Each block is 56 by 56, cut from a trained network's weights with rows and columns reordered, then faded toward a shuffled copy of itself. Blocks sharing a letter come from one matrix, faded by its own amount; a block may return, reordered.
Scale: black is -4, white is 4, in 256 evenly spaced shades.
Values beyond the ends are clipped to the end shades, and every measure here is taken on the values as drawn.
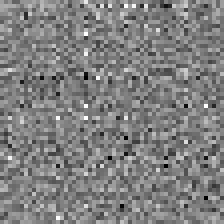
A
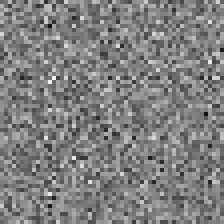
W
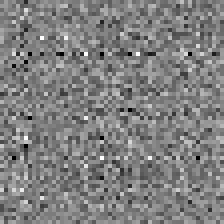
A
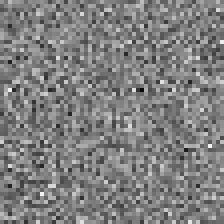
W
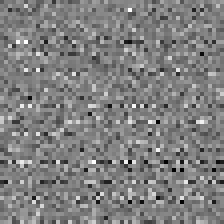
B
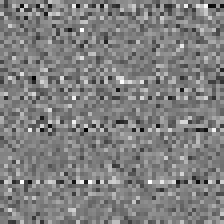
B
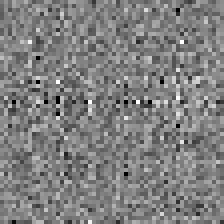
A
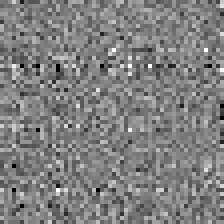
A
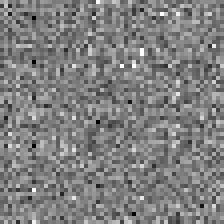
A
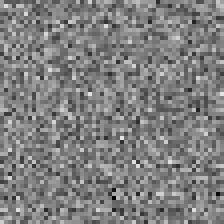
W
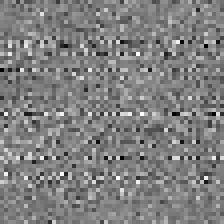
B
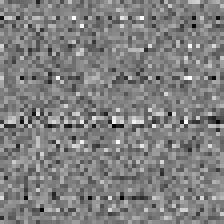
B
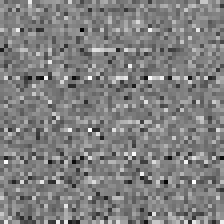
B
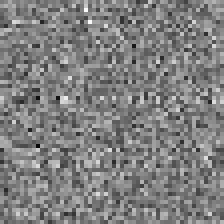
W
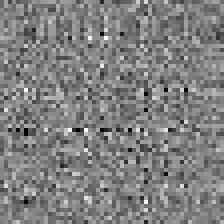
A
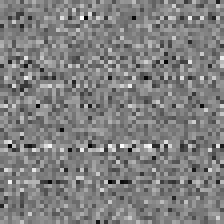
B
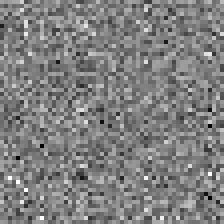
A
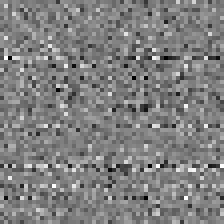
B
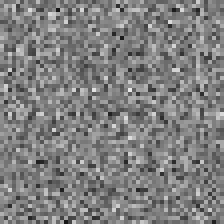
W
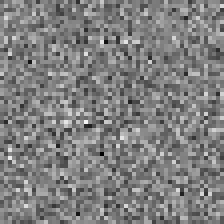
W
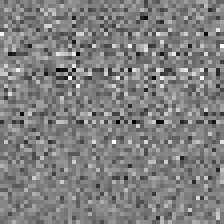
B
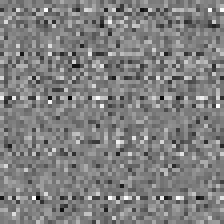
B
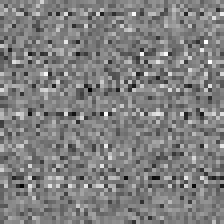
B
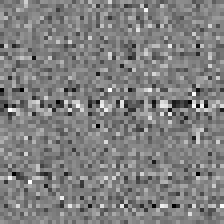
B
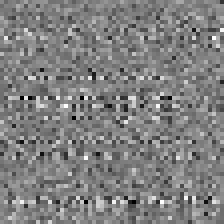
B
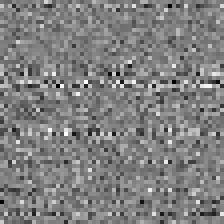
B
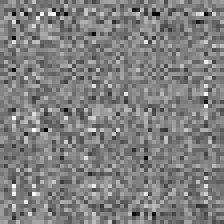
A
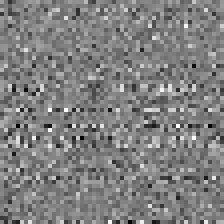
B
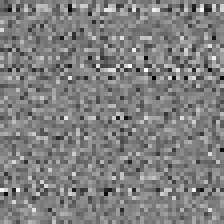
B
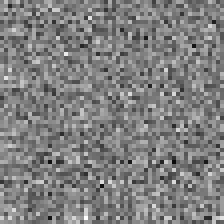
W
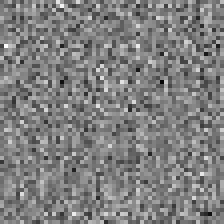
W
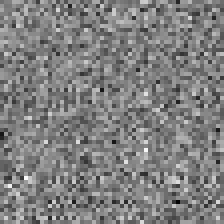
W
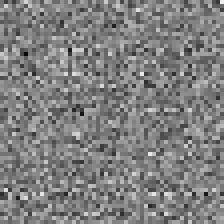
W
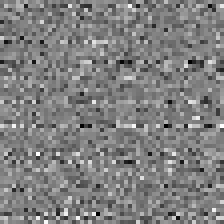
B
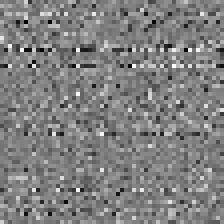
B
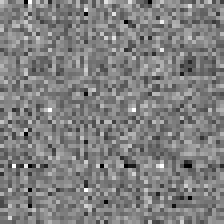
A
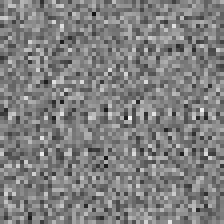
W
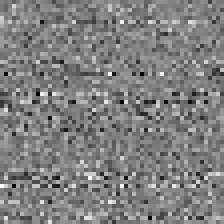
B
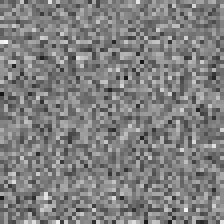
W
